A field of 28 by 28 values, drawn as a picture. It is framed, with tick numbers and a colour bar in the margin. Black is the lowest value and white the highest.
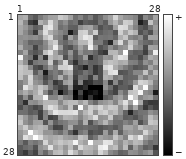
In the centre lies a patch that is lower than the rest. The values follow a bell shape. No overall slope runs across the table. Concentric rings centre on the top middle. The ninth with the highest average is the bottom middle. The centre is the ninth with the lowest average.
